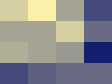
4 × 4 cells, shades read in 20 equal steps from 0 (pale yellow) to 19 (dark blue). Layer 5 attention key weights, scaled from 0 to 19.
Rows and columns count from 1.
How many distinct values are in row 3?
4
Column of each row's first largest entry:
4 4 4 1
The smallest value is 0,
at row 1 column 2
